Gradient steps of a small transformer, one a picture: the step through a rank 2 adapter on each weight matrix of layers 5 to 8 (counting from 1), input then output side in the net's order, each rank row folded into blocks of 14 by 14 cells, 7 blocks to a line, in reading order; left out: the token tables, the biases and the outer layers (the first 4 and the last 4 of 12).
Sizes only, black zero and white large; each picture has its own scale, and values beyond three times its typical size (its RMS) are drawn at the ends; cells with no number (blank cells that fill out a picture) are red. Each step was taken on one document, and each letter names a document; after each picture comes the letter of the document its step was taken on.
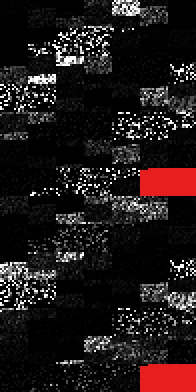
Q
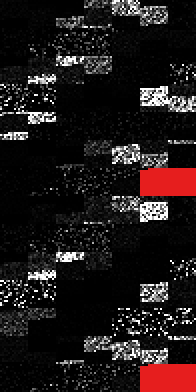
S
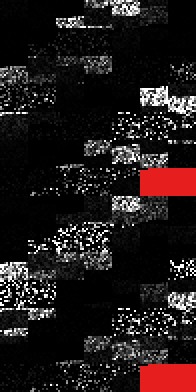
Q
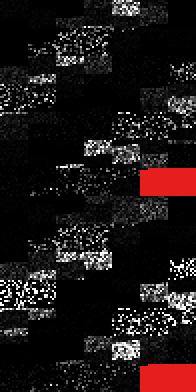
Q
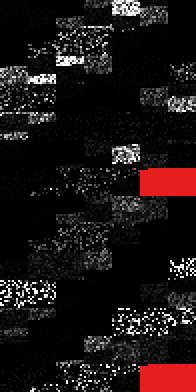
Q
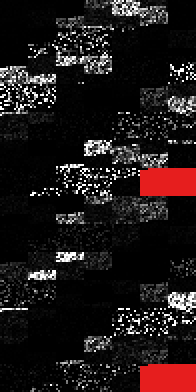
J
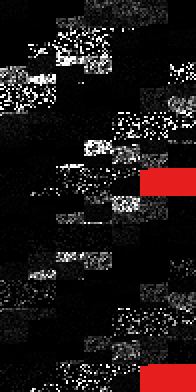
J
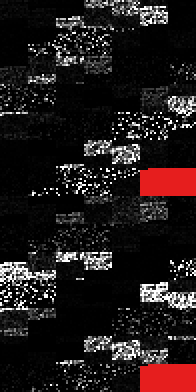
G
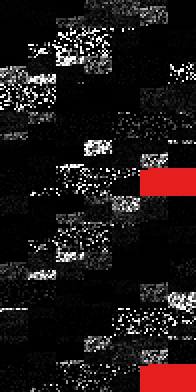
J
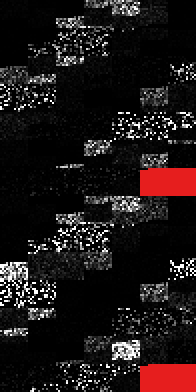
Q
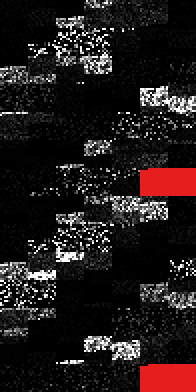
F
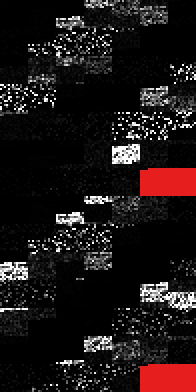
G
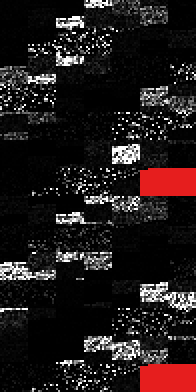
G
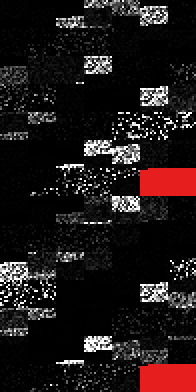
S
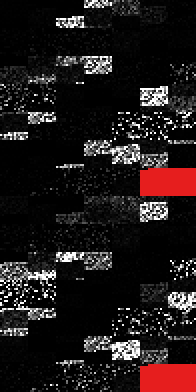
S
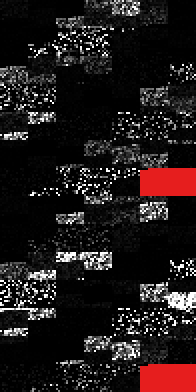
F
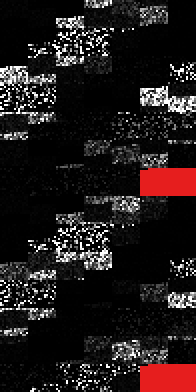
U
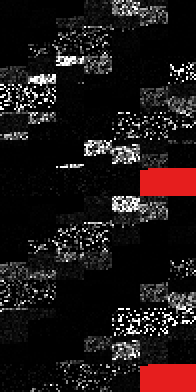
J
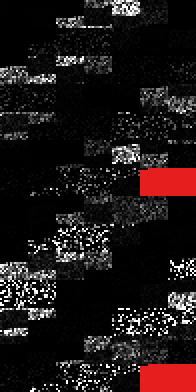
Q
